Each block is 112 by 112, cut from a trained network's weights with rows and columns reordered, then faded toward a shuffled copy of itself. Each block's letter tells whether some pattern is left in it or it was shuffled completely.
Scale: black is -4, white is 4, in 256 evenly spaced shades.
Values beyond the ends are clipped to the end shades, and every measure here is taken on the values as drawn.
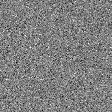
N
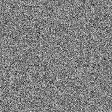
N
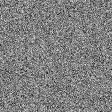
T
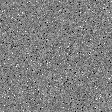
T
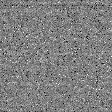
N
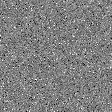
T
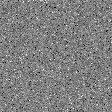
T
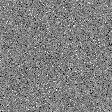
T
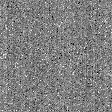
N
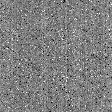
N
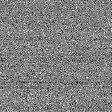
N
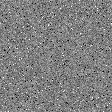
T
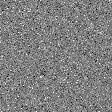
T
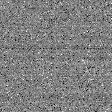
N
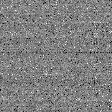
N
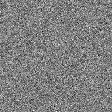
N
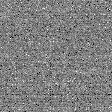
N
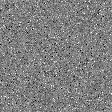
T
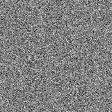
N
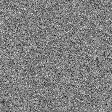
T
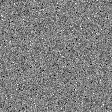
T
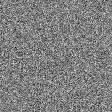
N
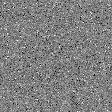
T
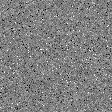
T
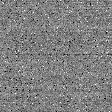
N
